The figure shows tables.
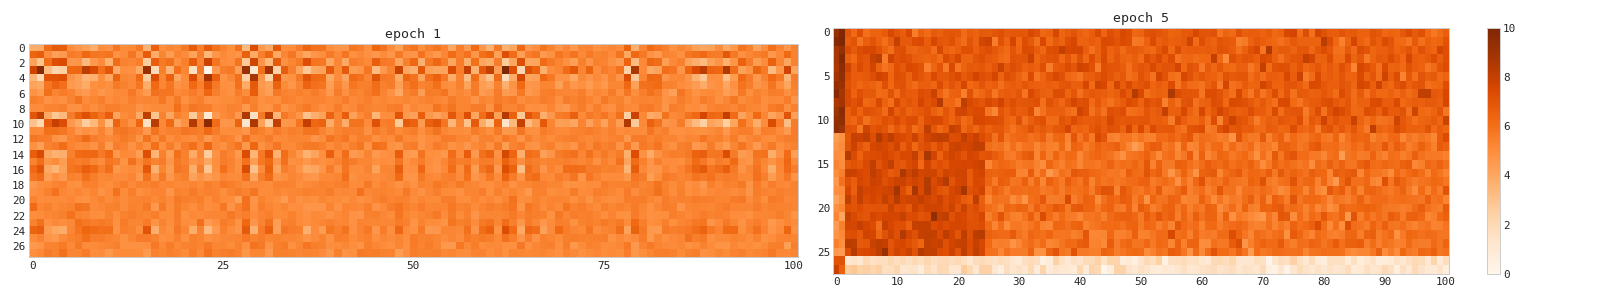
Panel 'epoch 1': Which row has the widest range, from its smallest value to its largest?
3
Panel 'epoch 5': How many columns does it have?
101
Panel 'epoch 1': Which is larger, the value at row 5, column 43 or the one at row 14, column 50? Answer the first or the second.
the first
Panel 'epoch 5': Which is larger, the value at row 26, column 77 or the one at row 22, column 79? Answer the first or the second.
the second
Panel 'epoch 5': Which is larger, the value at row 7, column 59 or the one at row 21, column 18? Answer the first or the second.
the second
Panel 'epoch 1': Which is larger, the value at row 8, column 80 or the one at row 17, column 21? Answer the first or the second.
the first
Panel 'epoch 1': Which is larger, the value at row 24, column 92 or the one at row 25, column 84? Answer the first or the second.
the first
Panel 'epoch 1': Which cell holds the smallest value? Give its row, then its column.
3, 23
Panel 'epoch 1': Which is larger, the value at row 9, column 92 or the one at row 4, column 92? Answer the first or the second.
the first
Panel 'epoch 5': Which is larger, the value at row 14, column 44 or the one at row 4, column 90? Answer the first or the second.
the second
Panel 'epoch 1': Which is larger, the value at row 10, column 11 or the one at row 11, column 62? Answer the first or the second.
the first
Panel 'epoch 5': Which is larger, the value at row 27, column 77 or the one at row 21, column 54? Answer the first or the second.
the second
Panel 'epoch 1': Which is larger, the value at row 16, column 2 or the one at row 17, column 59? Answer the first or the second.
the second
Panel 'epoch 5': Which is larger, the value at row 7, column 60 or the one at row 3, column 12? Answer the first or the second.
the second
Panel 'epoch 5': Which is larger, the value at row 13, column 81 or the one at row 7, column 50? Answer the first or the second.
the second
